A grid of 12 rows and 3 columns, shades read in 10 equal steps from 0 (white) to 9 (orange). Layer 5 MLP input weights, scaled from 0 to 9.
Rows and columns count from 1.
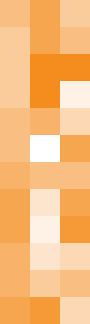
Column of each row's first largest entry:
2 2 2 2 2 3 1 1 3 1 1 2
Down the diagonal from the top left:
5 7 9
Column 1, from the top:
5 4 4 4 5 5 6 7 7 6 6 7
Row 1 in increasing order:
4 5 7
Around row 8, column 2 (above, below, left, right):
5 1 7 7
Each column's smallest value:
4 0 1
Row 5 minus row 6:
0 6 -4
